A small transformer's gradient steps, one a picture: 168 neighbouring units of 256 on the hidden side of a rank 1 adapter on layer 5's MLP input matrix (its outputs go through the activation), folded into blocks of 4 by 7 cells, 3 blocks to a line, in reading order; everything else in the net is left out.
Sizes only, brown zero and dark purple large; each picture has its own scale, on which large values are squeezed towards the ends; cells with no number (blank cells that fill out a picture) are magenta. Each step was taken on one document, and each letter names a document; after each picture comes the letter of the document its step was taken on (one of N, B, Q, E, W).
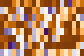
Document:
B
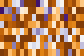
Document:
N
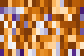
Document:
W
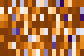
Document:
N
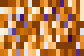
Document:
W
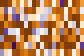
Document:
B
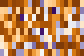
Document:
W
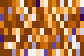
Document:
N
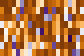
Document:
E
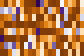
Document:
N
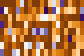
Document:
E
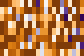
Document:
B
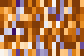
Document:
B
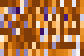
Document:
W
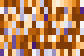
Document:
W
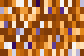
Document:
N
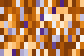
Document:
B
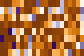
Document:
N
